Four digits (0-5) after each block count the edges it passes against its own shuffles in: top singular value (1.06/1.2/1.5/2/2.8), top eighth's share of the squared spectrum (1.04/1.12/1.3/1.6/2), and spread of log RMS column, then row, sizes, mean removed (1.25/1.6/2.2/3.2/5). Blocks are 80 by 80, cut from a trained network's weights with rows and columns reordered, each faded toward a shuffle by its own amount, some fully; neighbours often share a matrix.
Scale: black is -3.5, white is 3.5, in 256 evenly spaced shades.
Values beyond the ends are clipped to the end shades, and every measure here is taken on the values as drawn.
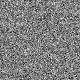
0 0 0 0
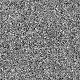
0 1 0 0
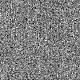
2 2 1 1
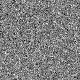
0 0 0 0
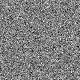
0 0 0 0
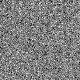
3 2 0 1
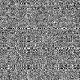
4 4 1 3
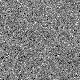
1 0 0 0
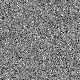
0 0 0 0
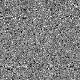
3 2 0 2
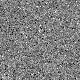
0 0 0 0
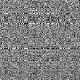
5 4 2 3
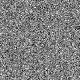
2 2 0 0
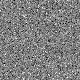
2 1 0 0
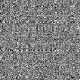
4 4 2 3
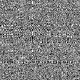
4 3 2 2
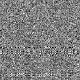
4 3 1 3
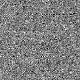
3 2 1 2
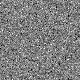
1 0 0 0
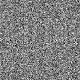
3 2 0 1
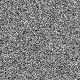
1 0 0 0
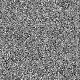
2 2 0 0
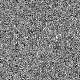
2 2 0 1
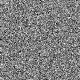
2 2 0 0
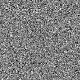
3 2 0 1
